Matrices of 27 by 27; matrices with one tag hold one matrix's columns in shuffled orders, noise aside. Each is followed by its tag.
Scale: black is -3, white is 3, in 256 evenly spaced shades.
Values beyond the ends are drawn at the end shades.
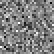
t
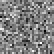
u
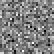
u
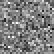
t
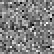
t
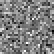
u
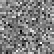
u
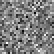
u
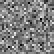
t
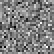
t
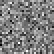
u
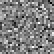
t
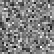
t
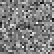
t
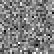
u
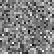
u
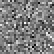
t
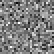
t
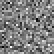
t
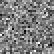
u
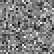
t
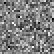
t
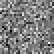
u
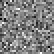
t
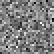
t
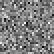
t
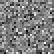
u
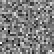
u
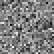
t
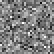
t
